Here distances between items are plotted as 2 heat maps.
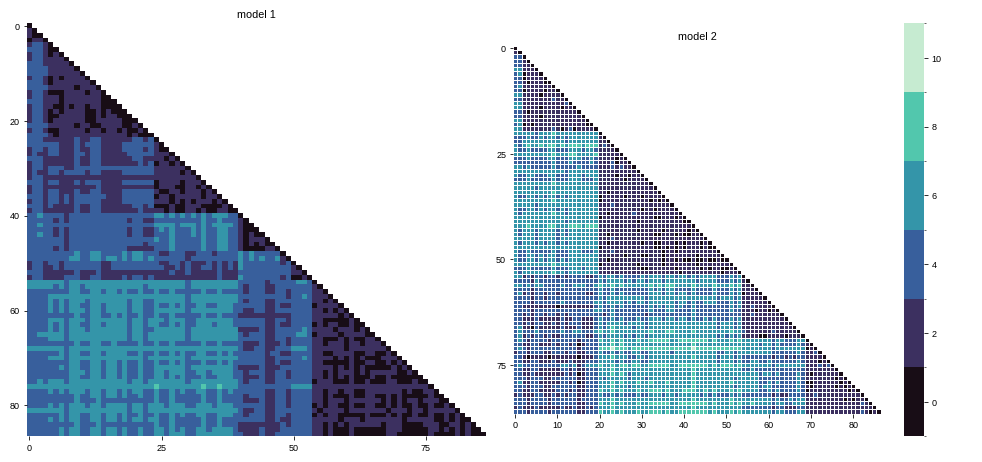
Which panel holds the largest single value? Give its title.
model 2
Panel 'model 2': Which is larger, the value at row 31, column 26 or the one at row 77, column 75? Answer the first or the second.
the second
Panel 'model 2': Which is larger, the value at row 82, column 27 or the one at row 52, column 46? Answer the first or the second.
the first
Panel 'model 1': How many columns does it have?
87
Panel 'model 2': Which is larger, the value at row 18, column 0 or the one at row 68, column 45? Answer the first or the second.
the second
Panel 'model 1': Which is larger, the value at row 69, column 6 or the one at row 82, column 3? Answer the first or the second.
the first
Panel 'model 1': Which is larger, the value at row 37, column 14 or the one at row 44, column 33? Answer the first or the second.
the second
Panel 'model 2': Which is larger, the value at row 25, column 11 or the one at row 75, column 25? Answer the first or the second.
the second
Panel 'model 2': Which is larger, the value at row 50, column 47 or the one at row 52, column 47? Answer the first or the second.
the second
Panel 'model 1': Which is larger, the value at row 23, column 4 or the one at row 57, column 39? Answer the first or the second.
the second
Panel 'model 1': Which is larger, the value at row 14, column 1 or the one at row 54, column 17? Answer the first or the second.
the second
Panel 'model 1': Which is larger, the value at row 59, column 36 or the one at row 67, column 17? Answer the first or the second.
the first
